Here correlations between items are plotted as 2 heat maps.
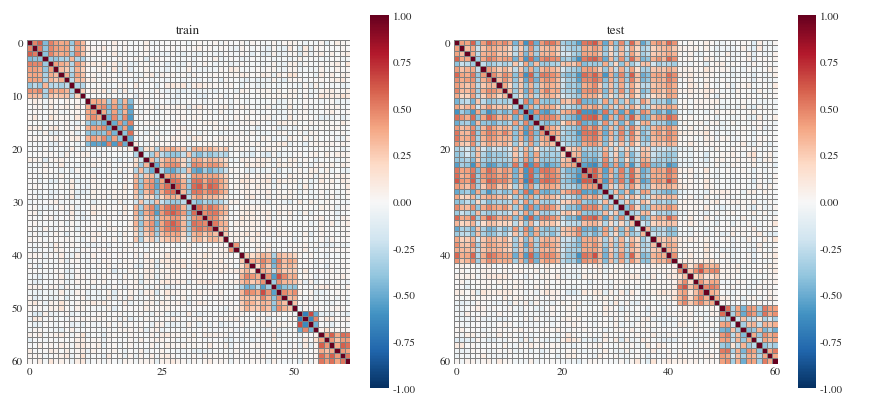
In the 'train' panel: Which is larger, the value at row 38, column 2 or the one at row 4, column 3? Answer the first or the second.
the first
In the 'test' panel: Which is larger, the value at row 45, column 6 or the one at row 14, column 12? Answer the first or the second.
the second
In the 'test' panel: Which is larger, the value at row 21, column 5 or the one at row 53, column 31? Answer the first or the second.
the second
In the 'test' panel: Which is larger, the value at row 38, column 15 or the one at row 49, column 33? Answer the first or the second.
the second
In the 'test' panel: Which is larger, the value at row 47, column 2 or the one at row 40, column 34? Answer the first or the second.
the second
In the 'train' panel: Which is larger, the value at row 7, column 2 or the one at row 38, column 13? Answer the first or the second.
the first
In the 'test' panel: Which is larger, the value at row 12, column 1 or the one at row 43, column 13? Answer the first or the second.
the first
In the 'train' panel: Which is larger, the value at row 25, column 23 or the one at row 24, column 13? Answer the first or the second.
the first
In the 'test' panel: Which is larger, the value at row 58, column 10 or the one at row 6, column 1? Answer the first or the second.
the second
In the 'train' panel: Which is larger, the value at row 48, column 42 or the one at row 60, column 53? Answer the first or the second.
the first
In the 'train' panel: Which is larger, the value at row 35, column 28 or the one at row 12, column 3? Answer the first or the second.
the first
